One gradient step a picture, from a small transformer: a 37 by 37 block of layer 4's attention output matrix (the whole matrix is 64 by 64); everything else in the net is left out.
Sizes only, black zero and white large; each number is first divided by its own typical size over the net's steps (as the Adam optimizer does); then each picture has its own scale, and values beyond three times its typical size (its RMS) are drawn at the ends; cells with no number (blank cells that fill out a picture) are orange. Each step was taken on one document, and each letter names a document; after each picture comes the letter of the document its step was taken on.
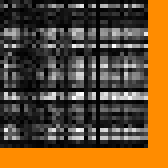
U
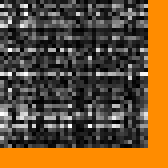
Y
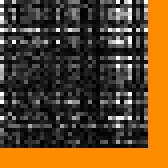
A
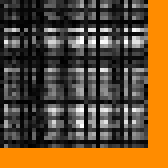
U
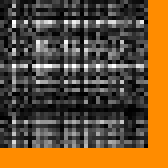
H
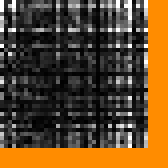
A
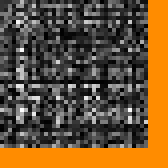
Y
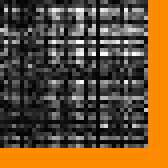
U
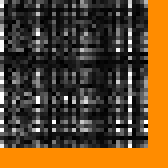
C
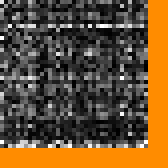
Y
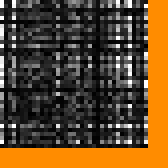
A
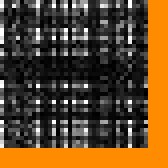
C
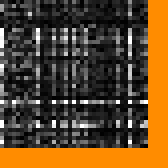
C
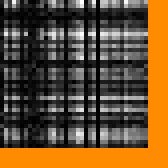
U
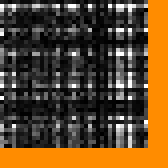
A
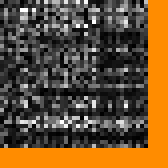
Y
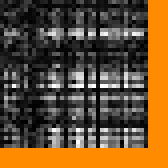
U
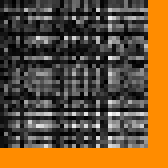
H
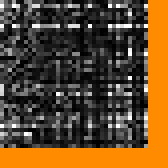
A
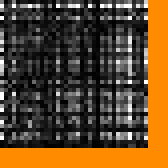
A
